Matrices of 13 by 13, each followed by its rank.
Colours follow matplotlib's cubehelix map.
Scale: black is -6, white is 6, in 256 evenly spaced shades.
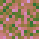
full rank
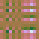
one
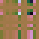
one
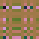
one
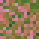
full rank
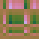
one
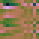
two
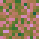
full rank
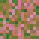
full rank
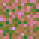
full rank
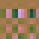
one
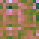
two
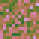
full rank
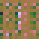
two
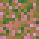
full rank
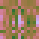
two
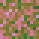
full rank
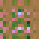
two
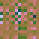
two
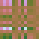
one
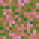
full rank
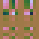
one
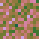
full rank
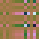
one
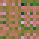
two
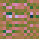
two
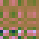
one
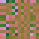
two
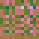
two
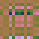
one
